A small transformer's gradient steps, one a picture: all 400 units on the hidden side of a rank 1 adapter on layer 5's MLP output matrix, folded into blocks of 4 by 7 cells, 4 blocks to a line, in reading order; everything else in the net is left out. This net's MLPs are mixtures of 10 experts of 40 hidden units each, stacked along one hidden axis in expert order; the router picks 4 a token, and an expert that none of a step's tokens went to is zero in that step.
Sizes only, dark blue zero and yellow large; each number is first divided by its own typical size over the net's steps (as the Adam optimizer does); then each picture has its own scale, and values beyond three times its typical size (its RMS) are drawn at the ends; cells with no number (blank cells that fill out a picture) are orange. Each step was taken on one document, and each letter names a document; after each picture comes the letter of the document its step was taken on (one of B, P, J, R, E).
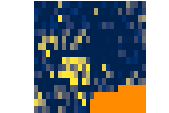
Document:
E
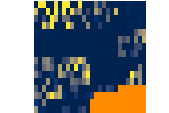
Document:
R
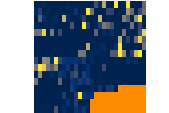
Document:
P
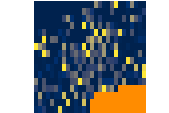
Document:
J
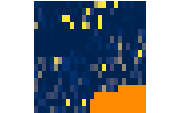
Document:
P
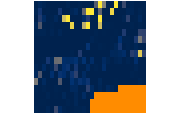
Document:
P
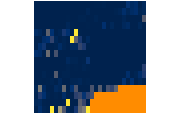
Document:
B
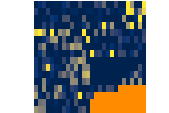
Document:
E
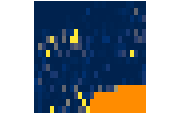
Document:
B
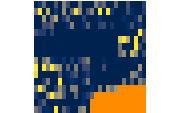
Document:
R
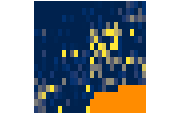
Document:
J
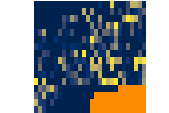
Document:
J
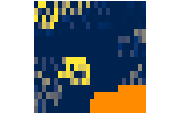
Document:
R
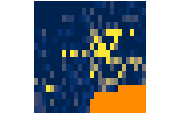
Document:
J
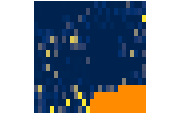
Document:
B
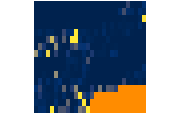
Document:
B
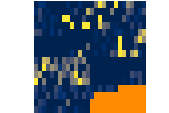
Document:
P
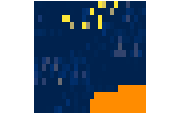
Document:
P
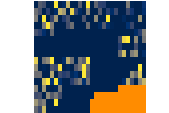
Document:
R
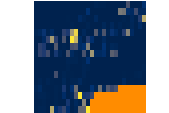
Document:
B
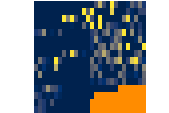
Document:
J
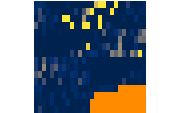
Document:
P
